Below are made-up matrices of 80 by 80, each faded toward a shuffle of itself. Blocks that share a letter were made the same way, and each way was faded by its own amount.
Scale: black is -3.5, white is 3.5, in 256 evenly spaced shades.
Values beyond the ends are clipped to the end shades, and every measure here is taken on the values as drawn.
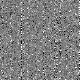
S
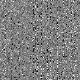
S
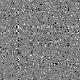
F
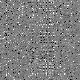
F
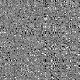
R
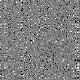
F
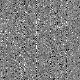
S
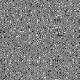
F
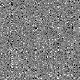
R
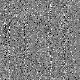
S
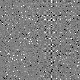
F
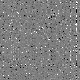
F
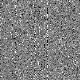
S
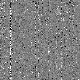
S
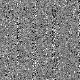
S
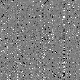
F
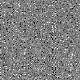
R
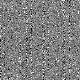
S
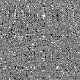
R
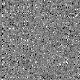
R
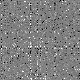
F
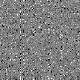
R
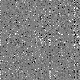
F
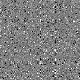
R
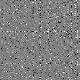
F
